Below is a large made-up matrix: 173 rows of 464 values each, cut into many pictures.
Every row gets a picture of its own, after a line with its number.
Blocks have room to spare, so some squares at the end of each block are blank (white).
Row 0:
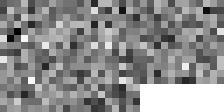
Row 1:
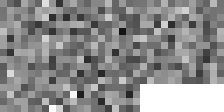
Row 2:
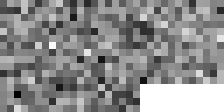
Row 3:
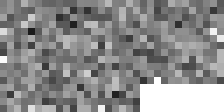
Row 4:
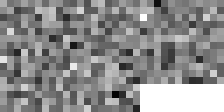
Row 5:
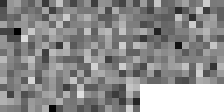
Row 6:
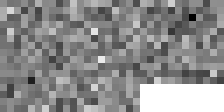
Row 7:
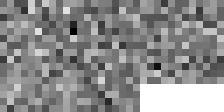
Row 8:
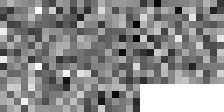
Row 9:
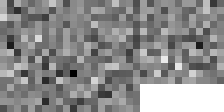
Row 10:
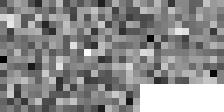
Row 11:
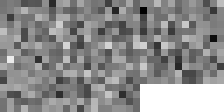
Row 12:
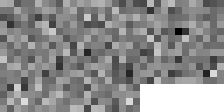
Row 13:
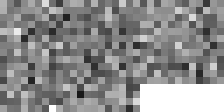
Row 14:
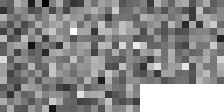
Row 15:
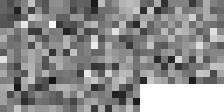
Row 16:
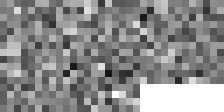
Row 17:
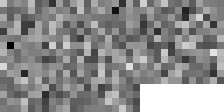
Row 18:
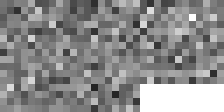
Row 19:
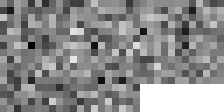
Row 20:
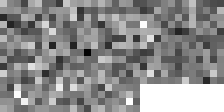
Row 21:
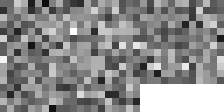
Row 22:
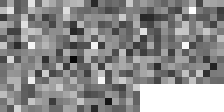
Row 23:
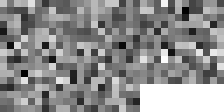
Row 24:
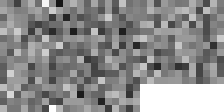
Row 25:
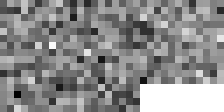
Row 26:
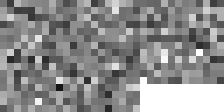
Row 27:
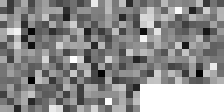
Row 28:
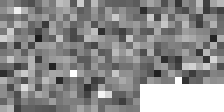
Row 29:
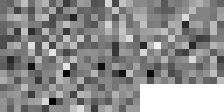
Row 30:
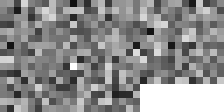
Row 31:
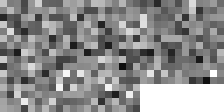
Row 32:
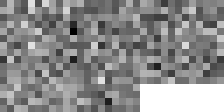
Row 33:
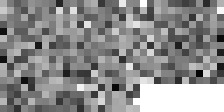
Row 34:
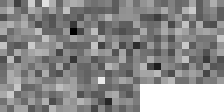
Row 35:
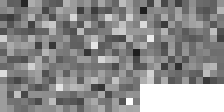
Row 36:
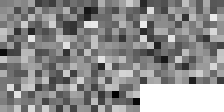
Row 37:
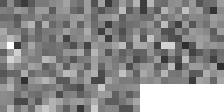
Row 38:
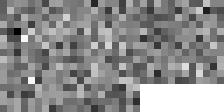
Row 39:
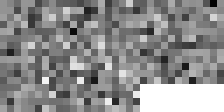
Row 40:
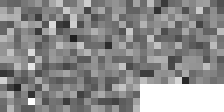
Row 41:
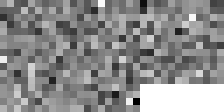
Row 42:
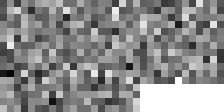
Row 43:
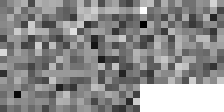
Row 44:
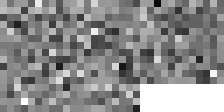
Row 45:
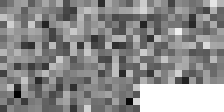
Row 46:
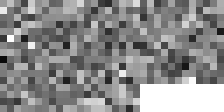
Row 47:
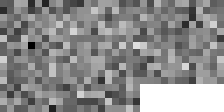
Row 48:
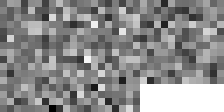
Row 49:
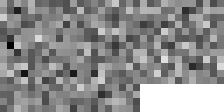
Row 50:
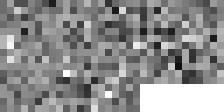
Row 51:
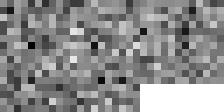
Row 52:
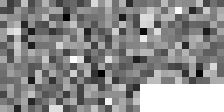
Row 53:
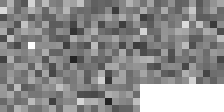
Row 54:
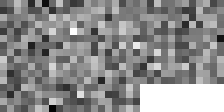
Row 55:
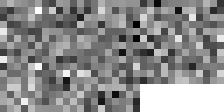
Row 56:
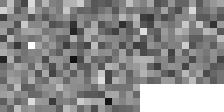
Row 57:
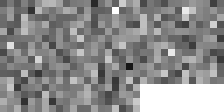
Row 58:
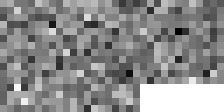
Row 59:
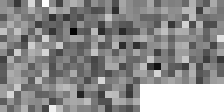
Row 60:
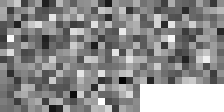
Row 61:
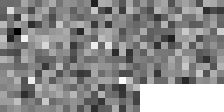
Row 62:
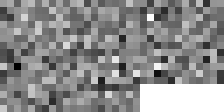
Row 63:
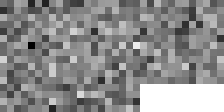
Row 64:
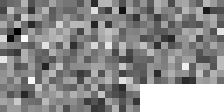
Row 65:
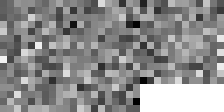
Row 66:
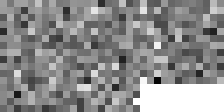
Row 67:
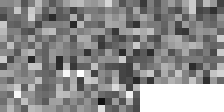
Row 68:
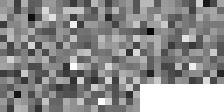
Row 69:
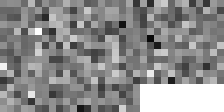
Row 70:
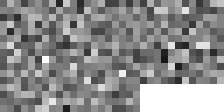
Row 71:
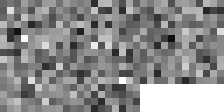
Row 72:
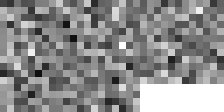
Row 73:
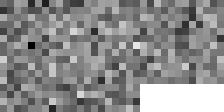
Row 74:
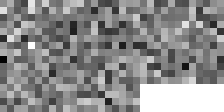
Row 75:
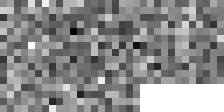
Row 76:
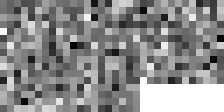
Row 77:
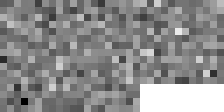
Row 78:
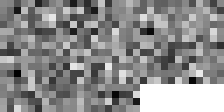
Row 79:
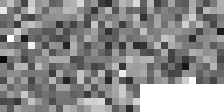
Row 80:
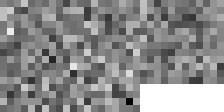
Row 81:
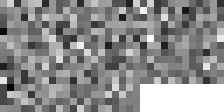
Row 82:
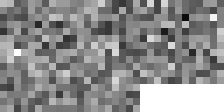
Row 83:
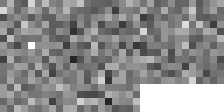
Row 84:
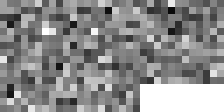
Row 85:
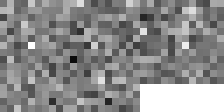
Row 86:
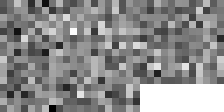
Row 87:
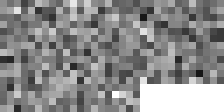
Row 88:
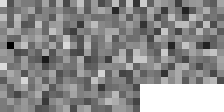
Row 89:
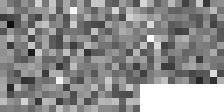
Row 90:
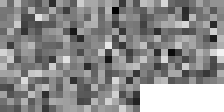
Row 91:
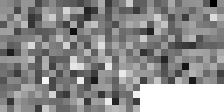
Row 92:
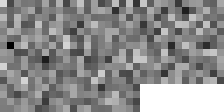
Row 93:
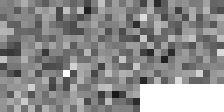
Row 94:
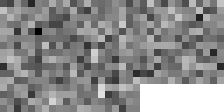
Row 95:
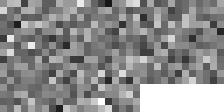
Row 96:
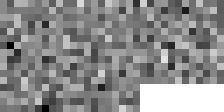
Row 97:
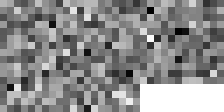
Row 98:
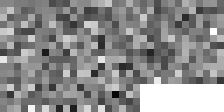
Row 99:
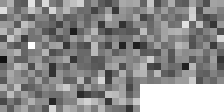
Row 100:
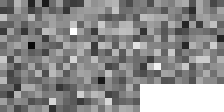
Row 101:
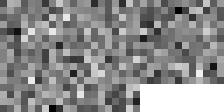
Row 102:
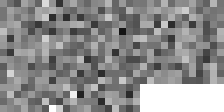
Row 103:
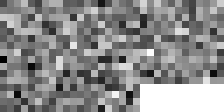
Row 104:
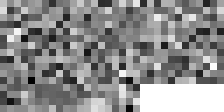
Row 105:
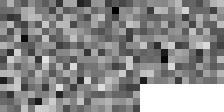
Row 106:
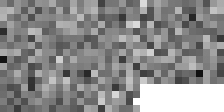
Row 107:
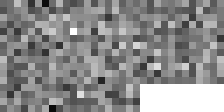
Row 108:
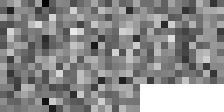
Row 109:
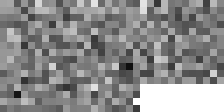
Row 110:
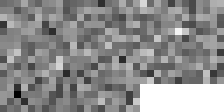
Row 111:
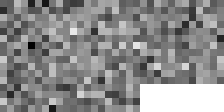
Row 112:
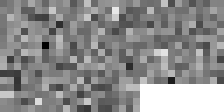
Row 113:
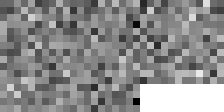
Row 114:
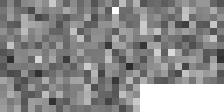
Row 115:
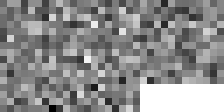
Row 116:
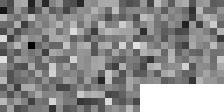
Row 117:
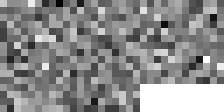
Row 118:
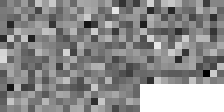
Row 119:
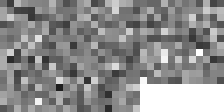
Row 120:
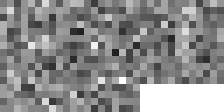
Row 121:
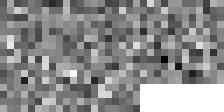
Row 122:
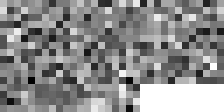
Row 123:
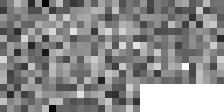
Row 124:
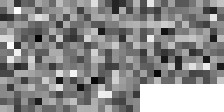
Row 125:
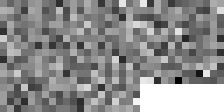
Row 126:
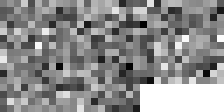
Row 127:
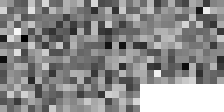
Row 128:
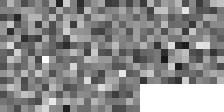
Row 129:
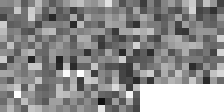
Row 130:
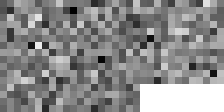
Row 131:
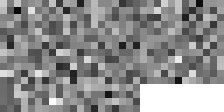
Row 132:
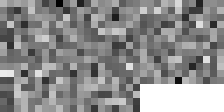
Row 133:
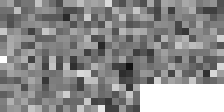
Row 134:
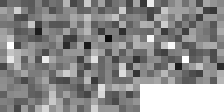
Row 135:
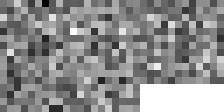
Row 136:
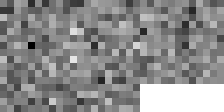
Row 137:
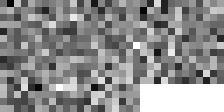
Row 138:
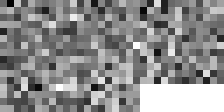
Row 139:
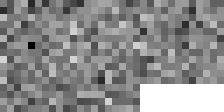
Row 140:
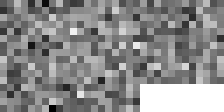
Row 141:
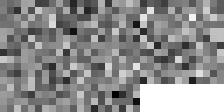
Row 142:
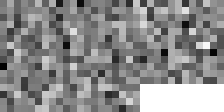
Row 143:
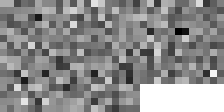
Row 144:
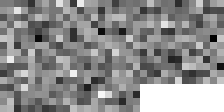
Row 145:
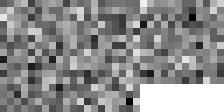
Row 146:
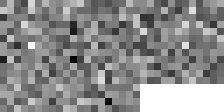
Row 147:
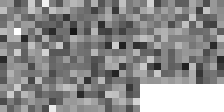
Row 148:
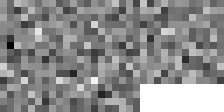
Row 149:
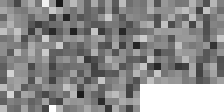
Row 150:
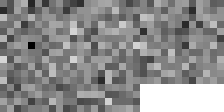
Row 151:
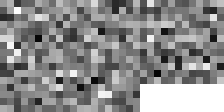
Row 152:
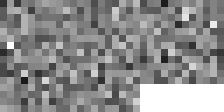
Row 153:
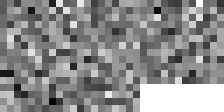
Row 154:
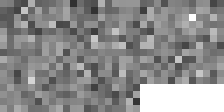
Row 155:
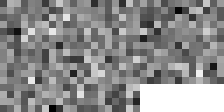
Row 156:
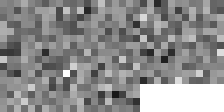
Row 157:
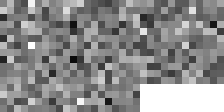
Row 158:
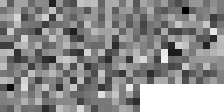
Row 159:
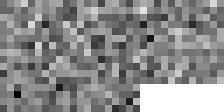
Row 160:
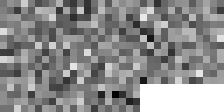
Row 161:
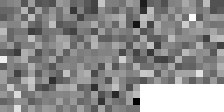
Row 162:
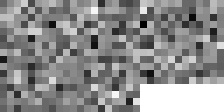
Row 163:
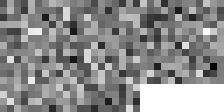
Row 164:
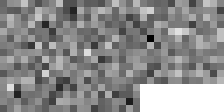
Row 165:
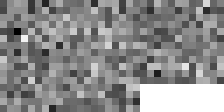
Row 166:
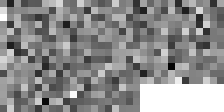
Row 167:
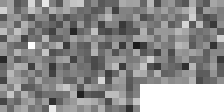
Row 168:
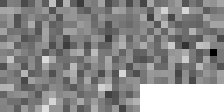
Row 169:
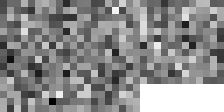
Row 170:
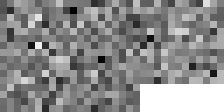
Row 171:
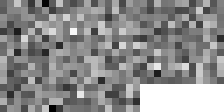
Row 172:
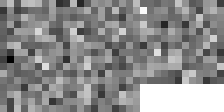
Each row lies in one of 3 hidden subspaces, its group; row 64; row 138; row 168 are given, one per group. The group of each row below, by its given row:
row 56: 64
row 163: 64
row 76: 168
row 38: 64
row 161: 138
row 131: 168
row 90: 168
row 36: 138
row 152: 168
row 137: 138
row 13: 64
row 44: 138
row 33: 138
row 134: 168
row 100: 64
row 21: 64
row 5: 64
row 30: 138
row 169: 168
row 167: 64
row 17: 168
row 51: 64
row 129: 138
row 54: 64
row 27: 64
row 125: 138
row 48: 64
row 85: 64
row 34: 64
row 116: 64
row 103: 138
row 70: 168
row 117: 168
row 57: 168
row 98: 138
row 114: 168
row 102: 64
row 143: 138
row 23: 168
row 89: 138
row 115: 64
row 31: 138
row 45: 138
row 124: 168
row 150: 64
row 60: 64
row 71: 64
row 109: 138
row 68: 138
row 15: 138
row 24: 64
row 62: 168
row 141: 138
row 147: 64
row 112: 168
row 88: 168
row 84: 138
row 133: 138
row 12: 138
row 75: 64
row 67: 138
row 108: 64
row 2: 138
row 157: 64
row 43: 138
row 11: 168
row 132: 168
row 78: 138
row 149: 64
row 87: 138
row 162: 138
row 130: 138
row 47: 64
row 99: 64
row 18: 138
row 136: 64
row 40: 168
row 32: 64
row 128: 168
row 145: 138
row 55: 138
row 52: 64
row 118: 138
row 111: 64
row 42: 168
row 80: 138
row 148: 168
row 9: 168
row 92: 168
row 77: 138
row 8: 138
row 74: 64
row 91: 138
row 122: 64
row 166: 168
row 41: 138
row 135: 64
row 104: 64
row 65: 138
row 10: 138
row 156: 138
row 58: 138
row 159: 138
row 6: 138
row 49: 168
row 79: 64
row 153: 168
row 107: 64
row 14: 64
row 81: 168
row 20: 138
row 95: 64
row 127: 64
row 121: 168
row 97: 138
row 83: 64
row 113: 138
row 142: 168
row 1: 64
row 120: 64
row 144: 168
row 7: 64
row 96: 168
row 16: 138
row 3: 138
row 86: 64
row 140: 64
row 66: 138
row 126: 138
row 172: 168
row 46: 64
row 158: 168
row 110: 138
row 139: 64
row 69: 168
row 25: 138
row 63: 64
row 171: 64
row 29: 168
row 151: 168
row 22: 64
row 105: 168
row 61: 64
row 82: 168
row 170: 138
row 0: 64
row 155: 64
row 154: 138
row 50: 168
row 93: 138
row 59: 64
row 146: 64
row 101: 64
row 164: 138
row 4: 138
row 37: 168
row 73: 64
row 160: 138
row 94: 168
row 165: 64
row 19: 64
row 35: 138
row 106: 138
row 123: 64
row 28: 168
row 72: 168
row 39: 138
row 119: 168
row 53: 64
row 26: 168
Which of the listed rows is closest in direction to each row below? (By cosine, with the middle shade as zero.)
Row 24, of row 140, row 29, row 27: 27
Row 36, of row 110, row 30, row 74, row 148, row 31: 31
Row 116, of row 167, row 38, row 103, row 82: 38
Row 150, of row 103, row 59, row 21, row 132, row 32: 21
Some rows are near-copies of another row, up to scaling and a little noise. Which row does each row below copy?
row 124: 151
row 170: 130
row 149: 24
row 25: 2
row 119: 26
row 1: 102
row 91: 39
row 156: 93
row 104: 122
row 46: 79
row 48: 115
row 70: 128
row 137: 138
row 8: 55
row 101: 155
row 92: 88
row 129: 67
